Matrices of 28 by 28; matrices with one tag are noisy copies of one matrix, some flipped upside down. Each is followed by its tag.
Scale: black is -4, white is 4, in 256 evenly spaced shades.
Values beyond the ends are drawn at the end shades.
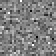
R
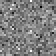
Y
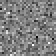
R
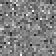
R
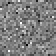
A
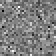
Y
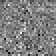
A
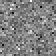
Y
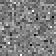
R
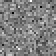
Y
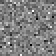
R
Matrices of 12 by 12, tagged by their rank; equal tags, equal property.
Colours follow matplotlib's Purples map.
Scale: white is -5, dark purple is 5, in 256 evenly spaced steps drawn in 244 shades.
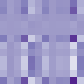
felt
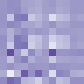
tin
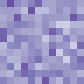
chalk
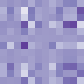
tin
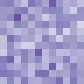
chalk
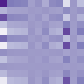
felt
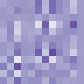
tin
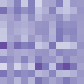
tin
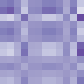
felt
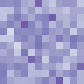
chalk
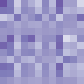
tin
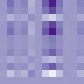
felt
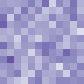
chalk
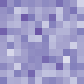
chalk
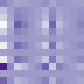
felt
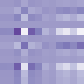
felt
